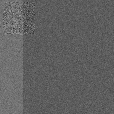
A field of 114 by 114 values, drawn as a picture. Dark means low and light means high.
Seam: vertical, 20% of the way across, the left part higher. Roughest part: top left. Average level on the scale: 40%. Stripes: none. Odd patch: rougher, in the top left.
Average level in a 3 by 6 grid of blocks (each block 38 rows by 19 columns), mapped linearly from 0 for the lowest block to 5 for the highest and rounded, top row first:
510000 | 510000 | 510000
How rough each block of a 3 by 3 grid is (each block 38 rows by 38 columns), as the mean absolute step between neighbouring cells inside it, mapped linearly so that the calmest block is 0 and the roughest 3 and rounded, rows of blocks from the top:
300 / 000 / 000
